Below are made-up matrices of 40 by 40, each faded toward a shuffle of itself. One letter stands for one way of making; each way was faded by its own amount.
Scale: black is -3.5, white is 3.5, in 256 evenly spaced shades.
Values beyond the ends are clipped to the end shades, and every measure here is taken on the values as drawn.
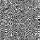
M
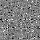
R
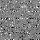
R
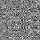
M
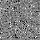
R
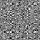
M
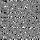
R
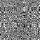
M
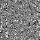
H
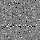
R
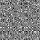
M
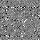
R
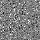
H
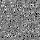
R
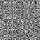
M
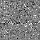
R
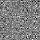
M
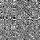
M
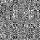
M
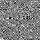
R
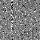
H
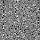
H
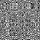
M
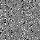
H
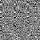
M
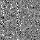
H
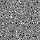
R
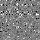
R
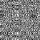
M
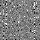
H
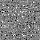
R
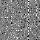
H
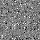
R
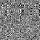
M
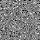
R
